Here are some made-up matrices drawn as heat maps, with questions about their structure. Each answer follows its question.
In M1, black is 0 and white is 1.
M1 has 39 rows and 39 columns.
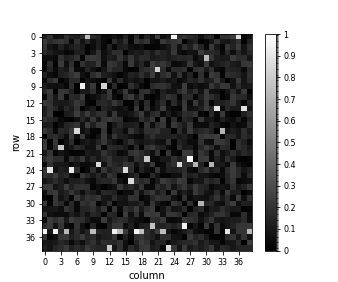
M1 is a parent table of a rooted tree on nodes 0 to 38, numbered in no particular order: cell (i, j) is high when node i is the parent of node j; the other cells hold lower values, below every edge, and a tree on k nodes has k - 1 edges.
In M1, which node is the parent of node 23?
38
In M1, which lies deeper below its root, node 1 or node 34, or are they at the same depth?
node 1
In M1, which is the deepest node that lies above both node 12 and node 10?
38
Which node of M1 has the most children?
35
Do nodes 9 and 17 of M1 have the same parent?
yes
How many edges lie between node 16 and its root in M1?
3
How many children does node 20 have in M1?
1
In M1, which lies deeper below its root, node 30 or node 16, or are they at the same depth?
node 16
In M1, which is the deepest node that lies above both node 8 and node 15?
0
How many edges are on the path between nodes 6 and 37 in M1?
4
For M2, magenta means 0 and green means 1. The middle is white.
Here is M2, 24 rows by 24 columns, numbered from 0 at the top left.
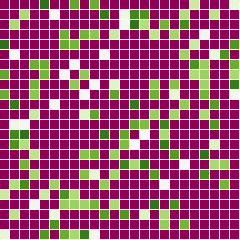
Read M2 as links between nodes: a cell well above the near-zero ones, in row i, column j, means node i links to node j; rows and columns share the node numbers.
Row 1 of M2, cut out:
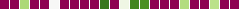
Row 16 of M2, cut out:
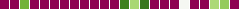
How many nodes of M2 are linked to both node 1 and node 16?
6
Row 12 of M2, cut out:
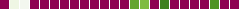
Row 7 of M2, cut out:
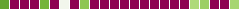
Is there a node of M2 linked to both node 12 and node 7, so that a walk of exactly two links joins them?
no
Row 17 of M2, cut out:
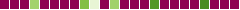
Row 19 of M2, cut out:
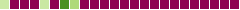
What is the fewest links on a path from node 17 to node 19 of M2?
3
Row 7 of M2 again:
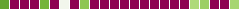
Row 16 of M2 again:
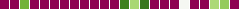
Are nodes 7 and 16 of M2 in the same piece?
no
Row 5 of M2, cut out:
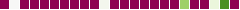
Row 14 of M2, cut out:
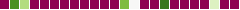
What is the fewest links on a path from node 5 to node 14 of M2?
2
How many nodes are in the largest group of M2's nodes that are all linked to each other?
7
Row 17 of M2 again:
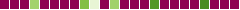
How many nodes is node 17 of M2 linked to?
6
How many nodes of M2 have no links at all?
0
